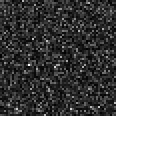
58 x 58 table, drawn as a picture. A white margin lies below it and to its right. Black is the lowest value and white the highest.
No overall slope runs across the table. Most values sit low, with a long tail of high ones. On average the colour sits 20% of the way up the scale. The halves do not mirror each other. Fine speckle covers the field.
